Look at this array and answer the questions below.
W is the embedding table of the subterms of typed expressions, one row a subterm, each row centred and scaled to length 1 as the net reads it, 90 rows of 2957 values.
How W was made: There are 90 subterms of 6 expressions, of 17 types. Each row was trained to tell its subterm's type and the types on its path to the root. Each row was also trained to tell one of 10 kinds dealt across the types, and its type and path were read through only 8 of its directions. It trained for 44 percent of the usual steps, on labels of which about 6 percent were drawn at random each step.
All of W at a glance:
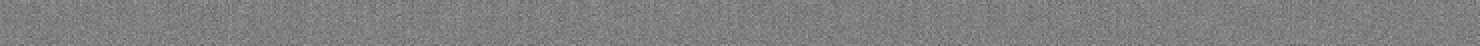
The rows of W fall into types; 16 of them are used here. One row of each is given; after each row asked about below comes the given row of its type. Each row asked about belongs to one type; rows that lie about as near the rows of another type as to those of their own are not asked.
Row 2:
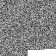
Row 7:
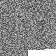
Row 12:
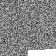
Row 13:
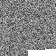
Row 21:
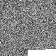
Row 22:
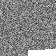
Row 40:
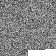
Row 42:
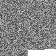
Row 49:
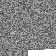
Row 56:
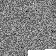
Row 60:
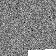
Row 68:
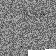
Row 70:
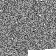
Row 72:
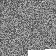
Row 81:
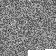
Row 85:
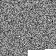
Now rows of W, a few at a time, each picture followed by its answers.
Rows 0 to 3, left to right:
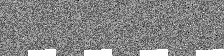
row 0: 68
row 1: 7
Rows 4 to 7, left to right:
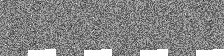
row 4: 2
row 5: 7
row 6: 85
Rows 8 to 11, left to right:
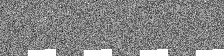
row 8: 72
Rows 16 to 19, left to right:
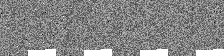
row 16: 7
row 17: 72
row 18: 49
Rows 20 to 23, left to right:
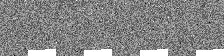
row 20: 70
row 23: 13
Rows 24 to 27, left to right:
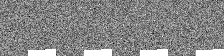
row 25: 12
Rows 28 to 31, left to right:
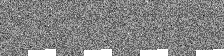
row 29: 56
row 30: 60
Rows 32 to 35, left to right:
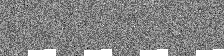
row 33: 13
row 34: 40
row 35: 85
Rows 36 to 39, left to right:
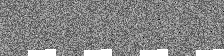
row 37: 2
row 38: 68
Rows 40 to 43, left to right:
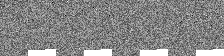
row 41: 42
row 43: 72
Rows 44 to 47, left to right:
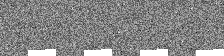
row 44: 21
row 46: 56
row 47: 2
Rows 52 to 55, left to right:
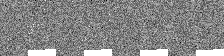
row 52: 68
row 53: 21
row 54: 40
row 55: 70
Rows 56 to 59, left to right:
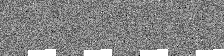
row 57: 42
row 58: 7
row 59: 70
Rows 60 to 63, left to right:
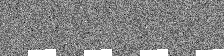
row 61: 40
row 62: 22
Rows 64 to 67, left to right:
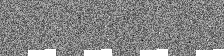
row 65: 68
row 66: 56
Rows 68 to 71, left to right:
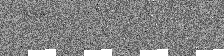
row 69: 40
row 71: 40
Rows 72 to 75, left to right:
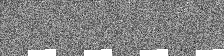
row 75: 2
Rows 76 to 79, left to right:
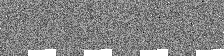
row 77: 72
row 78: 68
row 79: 7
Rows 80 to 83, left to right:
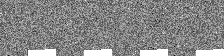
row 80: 49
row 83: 2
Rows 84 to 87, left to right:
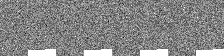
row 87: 49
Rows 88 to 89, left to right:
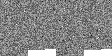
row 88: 22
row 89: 72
